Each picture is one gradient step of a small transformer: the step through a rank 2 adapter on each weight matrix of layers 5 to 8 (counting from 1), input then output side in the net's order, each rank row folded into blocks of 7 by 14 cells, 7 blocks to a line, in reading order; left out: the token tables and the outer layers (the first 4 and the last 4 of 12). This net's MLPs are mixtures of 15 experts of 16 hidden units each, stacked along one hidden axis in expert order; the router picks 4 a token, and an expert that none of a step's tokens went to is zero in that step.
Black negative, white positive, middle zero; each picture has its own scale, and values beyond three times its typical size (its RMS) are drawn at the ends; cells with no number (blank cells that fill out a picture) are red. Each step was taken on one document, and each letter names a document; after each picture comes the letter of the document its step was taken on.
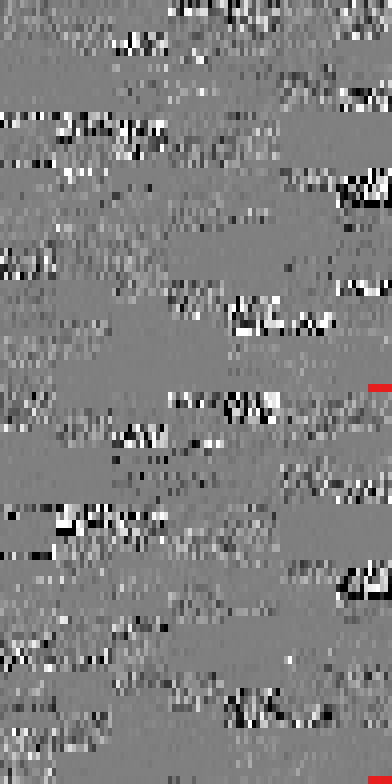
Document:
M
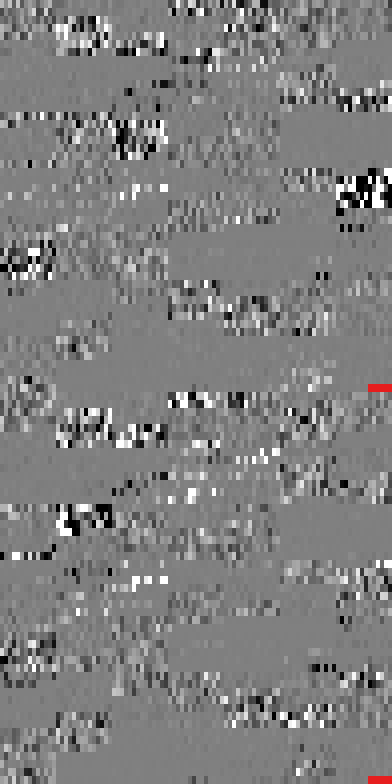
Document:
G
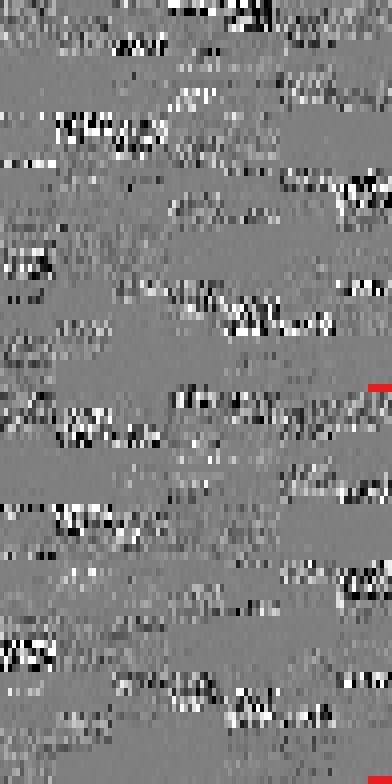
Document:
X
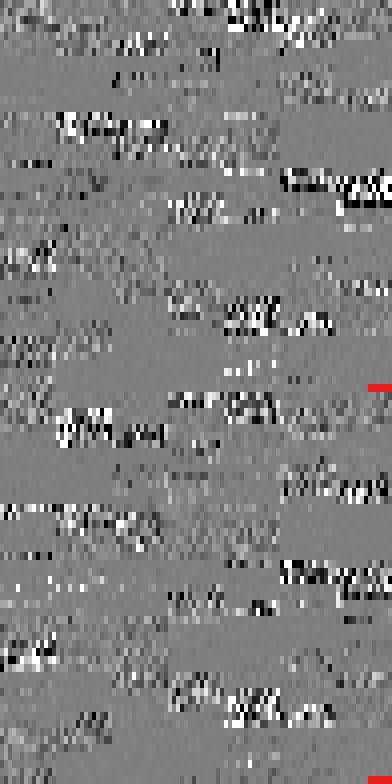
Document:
X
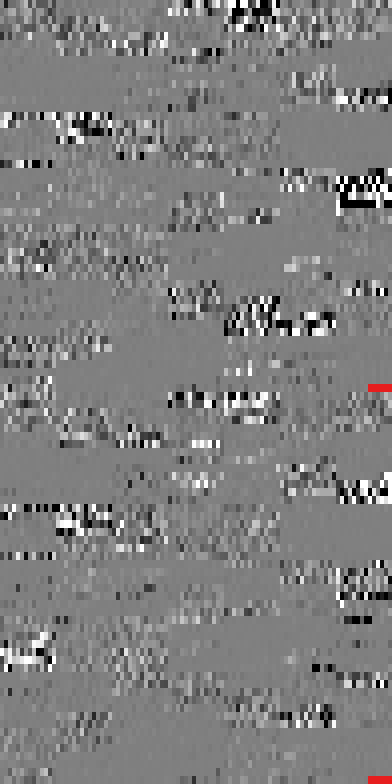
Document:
X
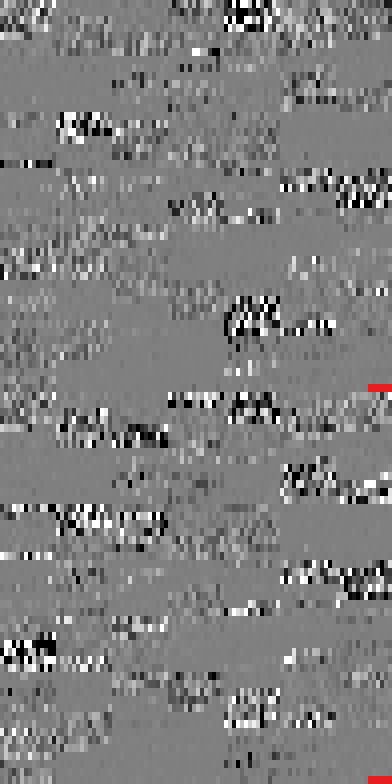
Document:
X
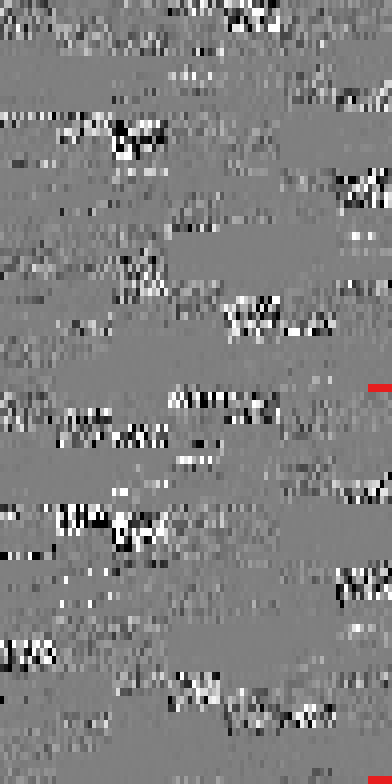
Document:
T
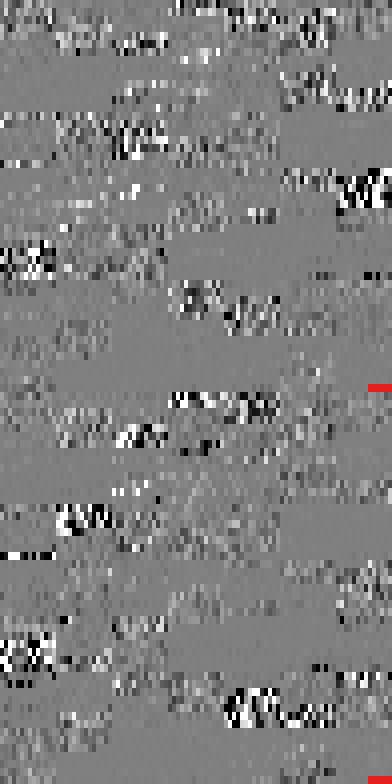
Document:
G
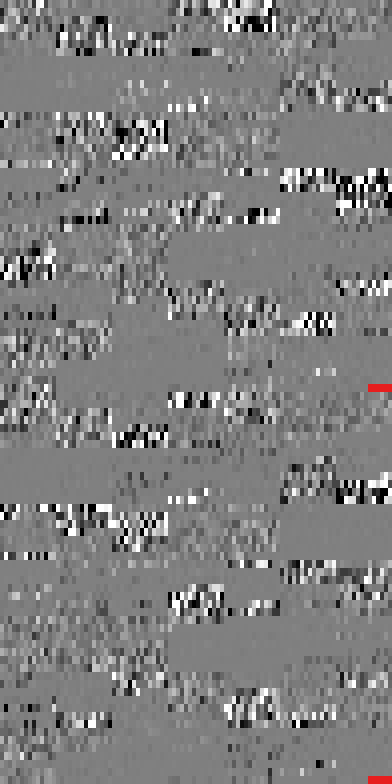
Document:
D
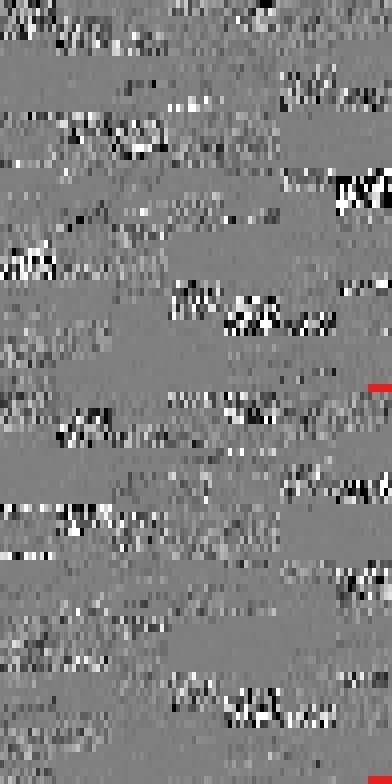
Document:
D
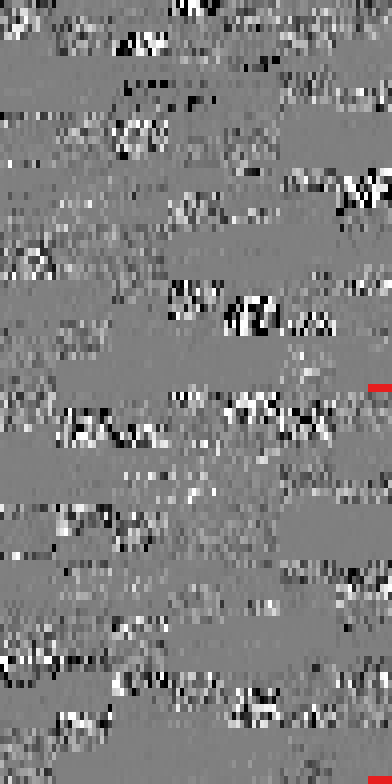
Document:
G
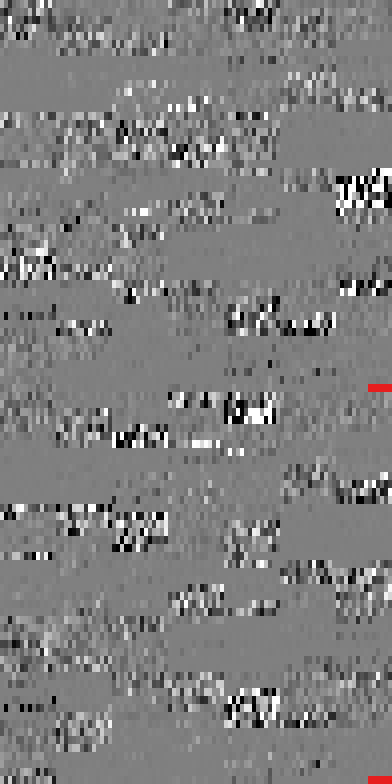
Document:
D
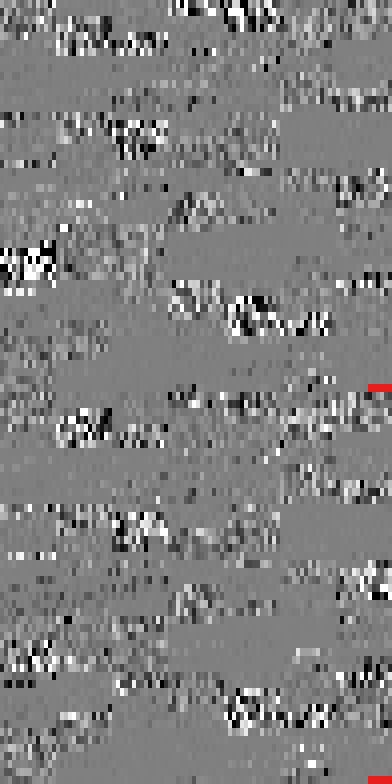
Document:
G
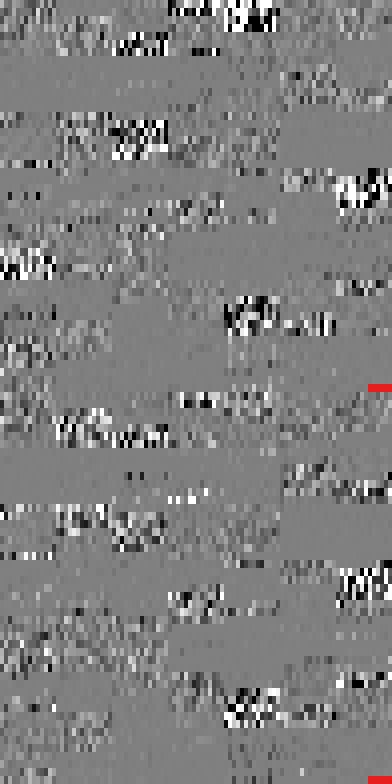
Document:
D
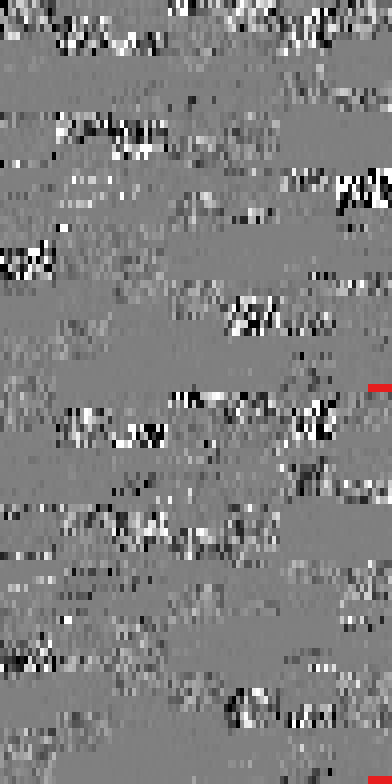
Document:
G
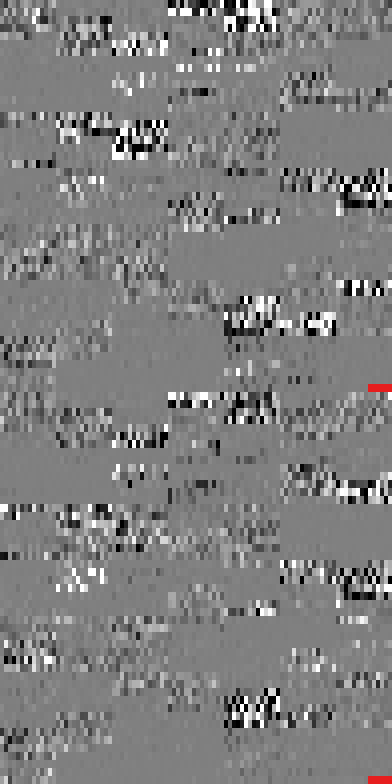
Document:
X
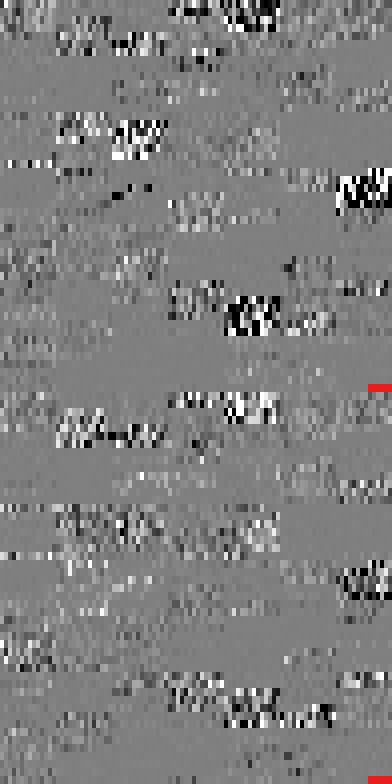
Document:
M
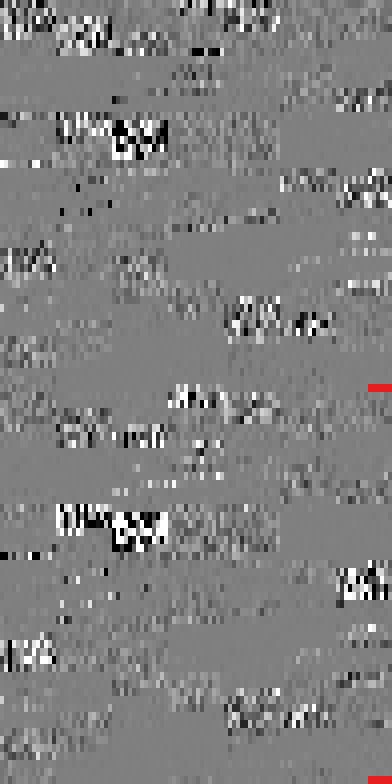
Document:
T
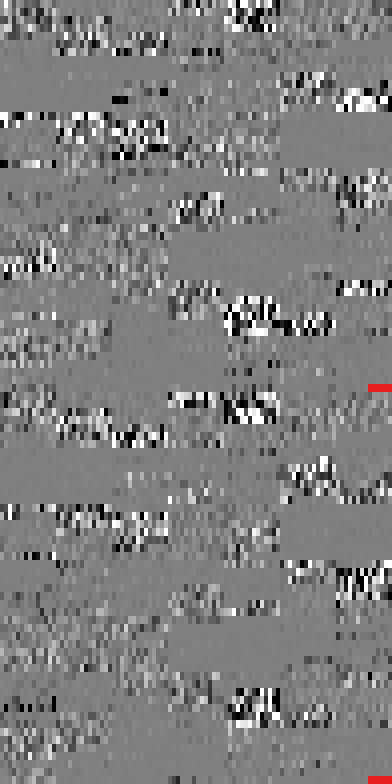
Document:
D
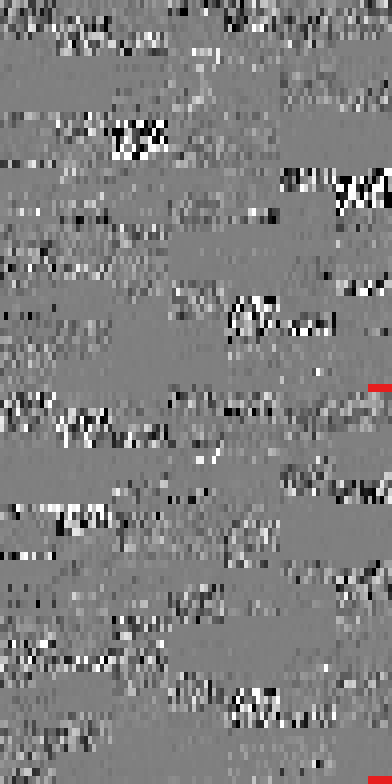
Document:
D
